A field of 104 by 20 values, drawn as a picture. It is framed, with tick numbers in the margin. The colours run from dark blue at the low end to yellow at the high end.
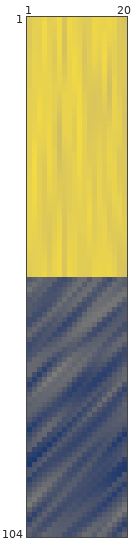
The table splits into 2 rows of 1 panel. Panel 1,1: very high, streaked downward, faint in contrast. Panel 2,1: low, slanting up to the right.
